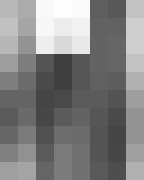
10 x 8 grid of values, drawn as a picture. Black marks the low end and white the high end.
The top middle is the ninth with the highest average. Overall the values sit about 50% of the way up the scale. The bottom middle is the smoothest part. The ninth with the lowest average is the centre. An odd patch, higher than its surroundings, sits in the top middle.
